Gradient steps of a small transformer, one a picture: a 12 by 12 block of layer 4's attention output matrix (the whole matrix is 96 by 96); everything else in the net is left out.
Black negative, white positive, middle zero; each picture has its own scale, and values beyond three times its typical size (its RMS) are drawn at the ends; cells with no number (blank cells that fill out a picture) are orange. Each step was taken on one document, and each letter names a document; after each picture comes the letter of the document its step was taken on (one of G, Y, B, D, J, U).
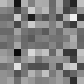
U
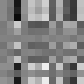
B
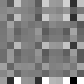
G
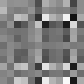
B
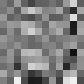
U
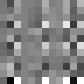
G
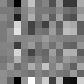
B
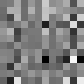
B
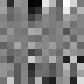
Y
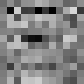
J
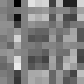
B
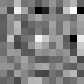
U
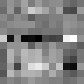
U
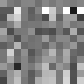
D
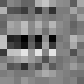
J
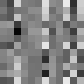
D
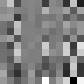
G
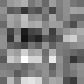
J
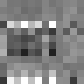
J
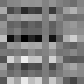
J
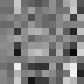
U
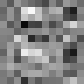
U
